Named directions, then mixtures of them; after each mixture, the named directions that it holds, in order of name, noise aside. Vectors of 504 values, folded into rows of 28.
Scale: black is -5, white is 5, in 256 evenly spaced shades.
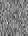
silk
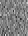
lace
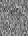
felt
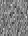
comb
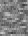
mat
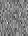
silk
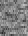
lace, mat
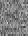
mat, silk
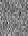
felt, silk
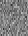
comb, felt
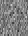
comb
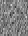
comb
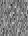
comb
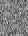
mat, silk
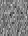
comb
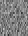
comb, silk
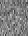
comb, lace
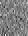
lace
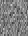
comb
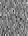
lace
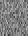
comb, silk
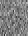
comb, lace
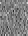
felt, lace
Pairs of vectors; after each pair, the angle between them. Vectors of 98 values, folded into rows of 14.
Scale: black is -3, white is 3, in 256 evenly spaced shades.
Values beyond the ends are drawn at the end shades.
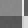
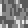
orthogonal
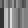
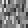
orthogonal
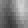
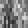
partly aligned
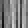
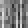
nearly opposite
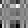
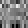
nearly parallel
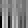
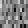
orthogonal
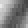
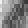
nearly parallel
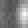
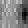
nearly opposite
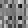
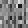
nearly parallel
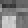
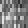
partly aligned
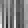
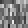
orthogonal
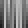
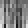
nearly opposite
